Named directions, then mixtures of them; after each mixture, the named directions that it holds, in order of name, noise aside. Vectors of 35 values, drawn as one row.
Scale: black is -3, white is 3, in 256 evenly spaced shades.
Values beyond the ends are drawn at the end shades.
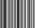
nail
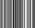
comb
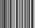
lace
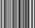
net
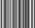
net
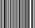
lace, net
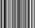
nail, net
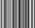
net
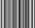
net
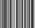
lace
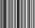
nail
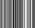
comb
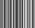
comb, lace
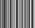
lace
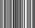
comb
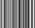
net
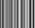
net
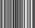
comb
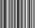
nail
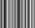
nail, net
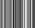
comb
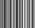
comb, lace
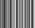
lace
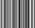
net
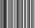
lace, nail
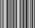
nail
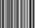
net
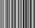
comb, lace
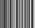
lace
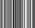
comb
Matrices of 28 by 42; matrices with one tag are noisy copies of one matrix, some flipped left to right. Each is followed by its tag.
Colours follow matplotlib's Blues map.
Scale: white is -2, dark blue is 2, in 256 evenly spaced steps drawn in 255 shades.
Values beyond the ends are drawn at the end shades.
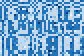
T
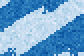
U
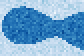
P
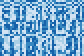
T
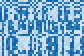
T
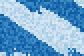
U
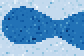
P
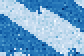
U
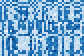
T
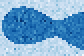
P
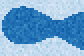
P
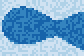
P
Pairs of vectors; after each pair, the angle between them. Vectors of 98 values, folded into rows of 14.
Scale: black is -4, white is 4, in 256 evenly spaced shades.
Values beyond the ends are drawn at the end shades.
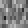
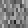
partly opposed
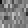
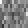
nearly opposite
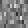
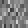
partly aligned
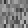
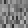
nearly parallel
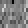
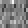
nearly opposite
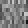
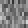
nearly opposite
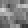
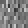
orthogonal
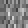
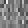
partly opposed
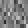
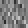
nearly parallel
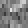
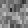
nearly opposite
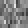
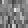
orthogonal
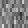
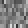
orthogonal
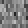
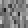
partly opposed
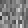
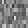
orthogonal
